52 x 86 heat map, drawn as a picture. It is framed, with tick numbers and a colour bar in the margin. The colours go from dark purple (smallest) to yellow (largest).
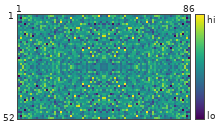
No overall slope runs across the table. The grain is fine, like static. On average the colour sits 50% of the way up the scale. It mirrors both left to right and top to bottom. There are no regular stripes.
